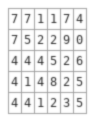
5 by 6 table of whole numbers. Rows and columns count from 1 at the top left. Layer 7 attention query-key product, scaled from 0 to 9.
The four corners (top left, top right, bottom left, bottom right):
7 4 4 5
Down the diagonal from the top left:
7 5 4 8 3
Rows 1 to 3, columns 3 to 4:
1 1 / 2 2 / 4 5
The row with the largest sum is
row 1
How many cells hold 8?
1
